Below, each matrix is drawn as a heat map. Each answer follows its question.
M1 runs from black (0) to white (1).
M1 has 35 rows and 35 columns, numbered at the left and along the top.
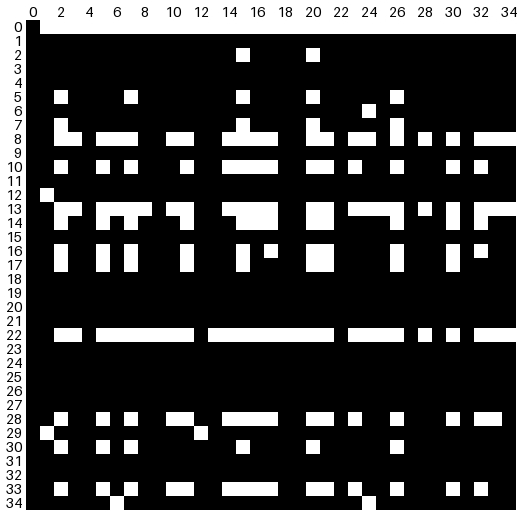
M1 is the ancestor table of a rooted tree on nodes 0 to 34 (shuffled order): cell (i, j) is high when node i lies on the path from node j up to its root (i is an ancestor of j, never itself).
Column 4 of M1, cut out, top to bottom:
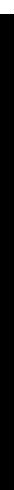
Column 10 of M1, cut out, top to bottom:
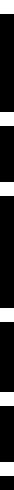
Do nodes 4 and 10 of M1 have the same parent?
no
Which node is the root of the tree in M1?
0
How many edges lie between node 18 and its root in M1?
2
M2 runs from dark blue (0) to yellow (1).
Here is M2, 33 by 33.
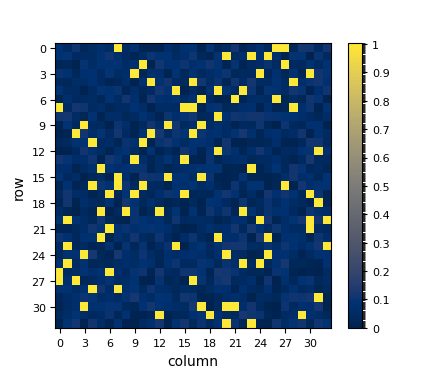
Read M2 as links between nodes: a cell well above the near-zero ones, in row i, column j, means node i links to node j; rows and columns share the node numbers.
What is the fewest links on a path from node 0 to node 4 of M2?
3
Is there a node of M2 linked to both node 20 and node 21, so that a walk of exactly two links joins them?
yes
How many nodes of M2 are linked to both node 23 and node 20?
2
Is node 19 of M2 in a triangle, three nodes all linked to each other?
yes
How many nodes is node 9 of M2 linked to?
3
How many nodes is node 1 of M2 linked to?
3
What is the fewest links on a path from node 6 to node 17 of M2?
1
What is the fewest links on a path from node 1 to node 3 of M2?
3
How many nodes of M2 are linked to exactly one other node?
3
